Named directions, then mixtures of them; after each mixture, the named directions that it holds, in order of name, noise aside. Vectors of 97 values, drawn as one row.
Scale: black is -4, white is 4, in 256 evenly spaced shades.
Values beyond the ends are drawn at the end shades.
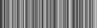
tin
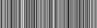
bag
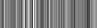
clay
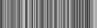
bag, clay, tin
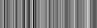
clay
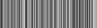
bag, clay, tin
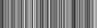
clay, tin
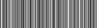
bag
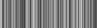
bag, tin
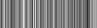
bag, clay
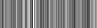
clay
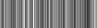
clay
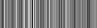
clay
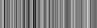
clay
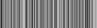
bag, clay, tin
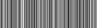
bag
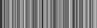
tin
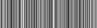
bag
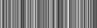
bag, tin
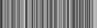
bag, clay, tin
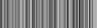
bag, tin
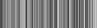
bag, clay, tin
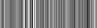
clay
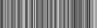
bag, clay, tin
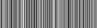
bag
